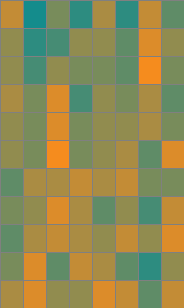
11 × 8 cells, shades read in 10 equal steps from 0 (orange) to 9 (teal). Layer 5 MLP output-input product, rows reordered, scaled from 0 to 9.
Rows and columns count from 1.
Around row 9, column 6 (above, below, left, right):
4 6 4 4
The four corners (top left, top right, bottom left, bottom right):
2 6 3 2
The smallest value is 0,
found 2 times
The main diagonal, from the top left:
2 8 4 7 4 3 5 2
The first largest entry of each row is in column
2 2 2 4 2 7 1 7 1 7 7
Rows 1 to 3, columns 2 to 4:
9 5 8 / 8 7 4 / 7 4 5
